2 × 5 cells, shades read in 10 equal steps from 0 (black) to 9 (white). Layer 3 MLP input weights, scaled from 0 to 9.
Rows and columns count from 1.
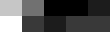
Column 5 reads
1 2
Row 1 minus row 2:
-2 2 -1 -2 -1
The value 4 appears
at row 1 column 2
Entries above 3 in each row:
2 1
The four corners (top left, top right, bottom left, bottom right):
7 1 9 2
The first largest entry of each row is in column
1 1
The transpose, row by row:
7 9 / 4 2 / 0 1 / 0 2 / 1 2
